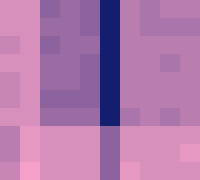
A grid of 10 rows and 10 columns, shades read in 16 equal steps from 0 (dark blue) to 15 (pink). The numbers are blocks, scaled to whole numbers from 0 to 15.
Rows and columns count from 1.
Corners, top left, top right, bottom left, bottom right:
13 11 12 13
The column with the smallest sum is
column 6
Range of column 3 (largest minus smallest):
5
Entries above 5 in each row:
9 9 9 9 9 9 9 10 10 10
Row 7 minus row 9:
2 -1 -4 -4 -4 -8 -3 -2 -3 -3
